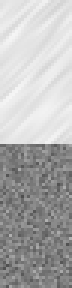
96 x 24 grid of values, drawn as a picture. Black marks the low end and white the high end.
It is made of 2 by 1 panels. Panel 1,1: very high, slanting up to the right, faint in contrast. Panel 2,1: middling, fine-grained.
